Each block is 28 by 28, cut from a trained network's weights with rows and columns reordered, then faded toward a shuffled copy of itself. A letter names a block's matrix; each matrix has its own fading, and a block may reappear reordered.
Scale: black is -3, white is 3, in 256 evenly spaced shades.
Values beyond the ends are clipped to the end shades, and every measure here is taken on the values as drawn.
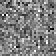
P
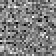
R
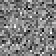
R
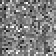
P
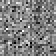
P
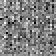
P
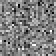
P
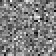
R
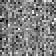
P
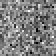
P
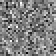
R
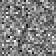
R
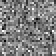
R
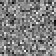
R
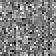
P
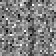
P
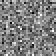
P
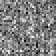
P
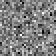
R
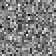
R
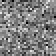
R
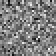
R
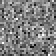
R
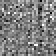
P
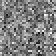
R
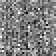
P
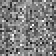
P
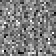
P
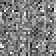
P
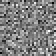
R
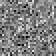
R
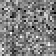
P
